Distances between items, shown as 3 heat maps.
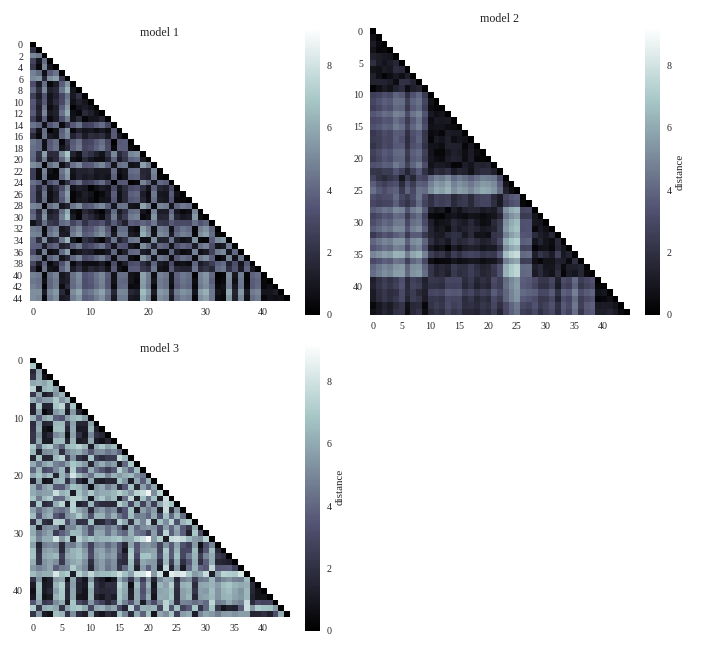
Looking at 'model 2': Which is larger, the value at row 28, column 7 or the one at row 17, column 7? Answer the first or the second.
the first
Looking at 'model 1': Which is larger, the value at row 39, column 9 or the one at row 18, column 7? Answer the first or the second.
the second
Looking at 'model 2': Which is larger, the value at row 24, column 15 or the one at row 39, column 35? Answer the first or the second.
the first
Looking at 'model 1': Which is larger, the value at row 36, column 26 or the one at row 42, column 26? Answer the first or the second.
the second
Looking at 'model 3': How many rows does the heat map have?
45
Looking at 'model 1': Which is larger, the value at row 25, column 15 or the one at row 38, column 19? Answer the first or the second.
the second
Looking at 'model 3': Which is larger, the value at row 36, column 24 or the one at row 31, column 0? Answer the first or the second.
the second
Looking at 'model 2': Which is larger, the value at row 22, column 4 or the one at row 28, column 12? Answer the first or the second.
the first
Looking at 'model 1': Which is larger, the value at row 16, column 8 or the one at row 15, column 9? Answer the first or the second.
the first
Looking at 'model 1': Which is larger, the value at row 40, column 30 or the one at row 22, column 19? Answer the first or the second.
the first
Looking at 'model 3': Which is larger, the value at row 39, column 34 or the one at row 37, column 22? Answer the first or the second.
the second
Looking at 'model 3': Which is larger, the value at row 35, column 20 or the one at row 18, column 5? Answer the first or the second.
the first
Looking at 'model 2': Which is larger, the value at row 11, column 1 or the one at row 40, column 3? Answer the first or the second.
the first
